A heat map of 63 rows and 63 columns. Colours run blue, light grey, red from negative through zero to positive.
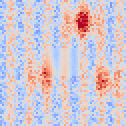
Bumps: three. Odd patch: calmer, in the centre. Calmest part: centre. Stripes: upright, repeating 7 times. Mirror symmetry: none.
